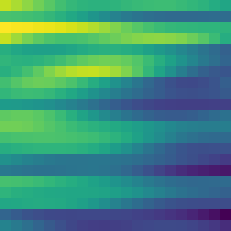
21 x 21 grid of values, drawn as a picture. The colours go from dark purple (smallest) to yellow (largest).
The ninth with the highest average is the top left. The field climbs toward the top left. Streaks run across, left to right. The ninth with the lowest average is the bottom right. The halves do not mirror each other.
